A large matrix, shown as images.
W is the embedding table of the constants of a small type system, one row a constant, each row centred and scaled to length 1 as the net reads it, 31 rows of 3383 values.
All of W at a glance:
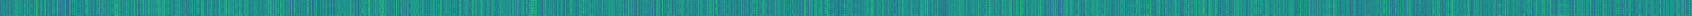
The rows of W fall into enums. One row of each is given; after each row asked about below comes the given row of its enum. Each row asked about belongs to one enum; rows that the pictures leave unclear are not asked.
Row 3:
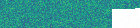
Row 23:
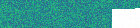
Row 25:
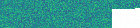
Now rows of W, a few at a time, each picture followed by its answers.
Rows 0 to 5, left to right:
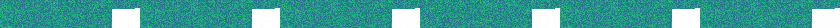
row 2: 23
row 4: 23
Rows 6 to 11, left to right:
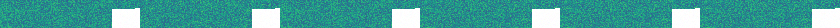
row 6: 23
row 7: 3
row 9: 25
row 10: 25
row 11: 25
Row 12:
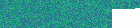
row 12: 3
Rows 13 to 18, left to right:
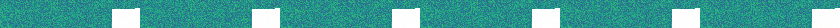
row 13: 23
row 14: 25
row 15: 23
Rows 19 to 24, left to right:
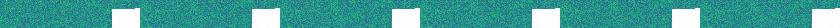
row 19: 3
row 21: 23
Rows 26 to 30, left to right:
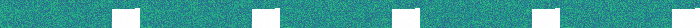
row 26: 23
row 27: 23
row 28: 25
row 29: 3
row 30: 25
